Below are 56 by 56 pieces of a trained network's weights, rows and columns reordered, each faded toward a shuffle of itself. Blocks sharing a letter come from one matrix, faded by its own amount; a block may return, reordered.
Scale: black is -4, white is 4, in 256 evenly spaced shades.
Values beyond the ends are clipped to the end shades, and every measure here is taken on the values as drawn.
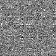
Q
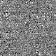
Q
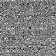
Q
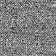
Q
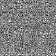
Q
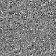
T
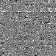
Q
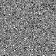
T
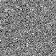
T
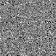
T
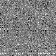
Q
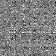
Q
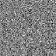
T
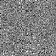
T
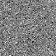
T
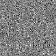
T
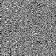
T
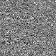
T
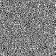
T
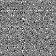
Q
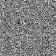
T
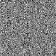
T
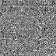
Q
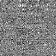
Q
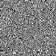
T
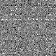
Q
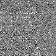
Q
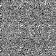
Q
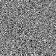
T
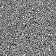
T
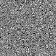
T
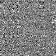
Q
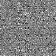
Q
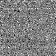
Q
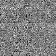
Q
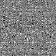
Q
